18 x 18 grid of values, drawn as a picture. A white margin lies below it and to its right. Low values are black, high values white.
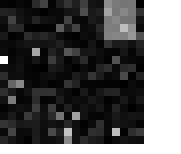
Histogram: skewed, a long tail of high values. Average level on the scale: 10%. Mirror symmetry: none. Odd rows or columns: none. Odd patch: higher, in the top right.
